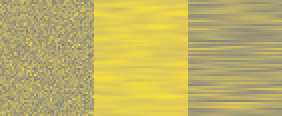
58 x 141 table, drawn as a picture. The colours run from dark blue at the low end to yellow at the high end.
The table splits into one row of 3 panels. Panel 1,1: high, fine-grained. Panel 1,2: very high, streaked across, faint in contrast. Panel 1,3: high, streaked across.
